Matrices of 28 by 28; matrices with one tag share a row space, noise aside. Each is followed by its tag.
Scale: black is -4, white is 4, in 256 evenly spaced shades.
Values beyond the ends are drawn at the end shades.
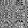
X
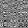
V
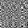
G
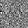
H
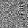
X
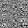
V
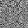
H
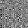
H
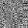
V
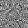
H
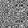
X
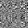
G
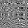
X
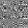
V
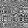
V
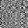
G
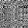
V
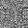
V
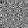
H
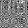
X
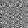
H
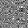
X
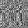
H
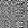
X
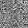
V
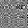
X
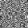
G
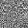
V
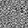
G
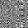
X
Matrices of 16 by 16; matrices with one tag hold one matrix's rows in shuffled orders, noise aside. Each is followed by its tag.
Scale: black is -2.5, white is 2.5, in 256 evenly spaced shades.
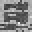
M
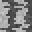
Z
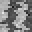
Z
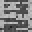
M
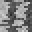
Z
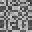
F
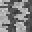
Z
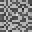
F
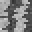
Z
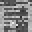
M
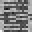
M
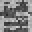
M
